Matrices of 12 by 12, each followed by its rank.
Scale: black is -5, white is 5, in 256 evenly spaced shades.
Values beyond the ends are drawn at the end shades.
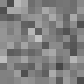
full rank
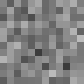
full rank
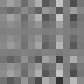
one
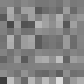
two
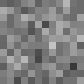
full rank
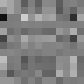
two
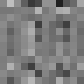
two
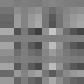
one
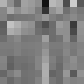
two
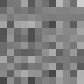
two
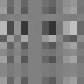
one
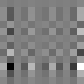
one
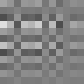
one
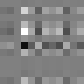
one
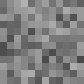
full rank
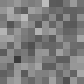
full rank
